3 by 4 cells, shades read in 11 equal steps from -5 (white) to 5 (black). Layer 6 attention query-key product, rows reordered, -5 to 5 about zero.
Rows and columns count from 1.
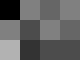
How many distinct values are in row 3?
3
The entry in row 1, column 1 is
5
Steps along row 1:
down up down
